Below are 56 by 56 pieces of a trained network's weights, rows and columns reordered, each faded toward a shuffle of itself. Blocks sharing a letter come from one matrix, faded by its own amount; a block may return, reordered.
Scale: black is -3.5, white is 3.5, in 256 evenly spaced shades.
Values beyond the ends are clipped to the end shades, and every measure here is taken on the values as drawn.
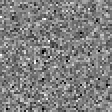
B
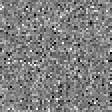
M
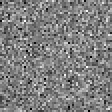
B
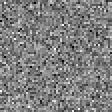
B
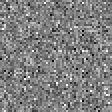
M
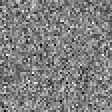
B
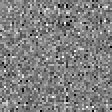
M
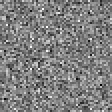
B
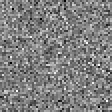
B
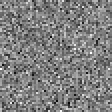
B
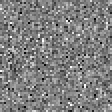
M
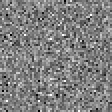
B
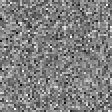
B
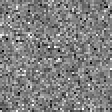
M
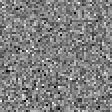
B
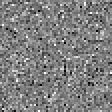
M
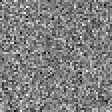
B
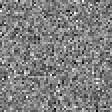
B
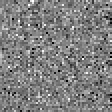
M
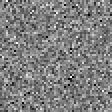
B
